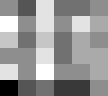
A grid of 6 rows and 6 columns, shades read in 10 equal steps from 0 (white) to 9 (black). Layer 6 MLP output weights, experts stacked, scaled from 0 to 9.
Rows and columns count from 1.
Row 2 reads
0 4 1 4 1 3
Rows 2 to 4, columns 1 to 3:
0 4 1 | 2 5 2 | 4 4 1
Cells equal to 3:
5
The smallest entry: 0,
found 2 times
